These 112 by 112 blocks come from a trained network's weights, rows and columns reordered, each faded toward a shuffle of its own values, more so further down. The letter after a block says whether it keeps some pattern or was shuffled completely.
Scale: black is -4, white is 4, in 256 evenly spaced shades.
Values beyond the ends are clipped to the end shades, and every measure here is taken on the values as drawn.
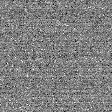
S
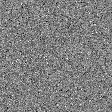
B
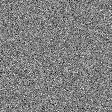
B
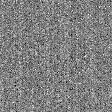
S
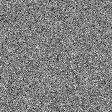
B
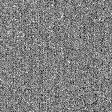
S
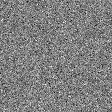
B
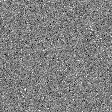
B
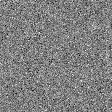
B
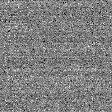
S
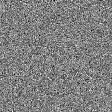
S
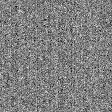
S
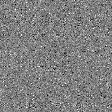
S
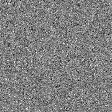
S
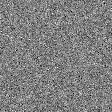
B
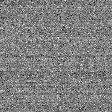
S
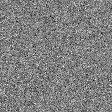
B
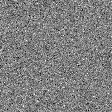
B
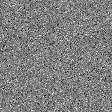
B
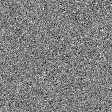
B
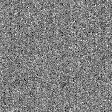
S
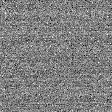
S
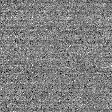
S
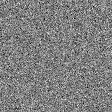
B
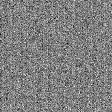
S
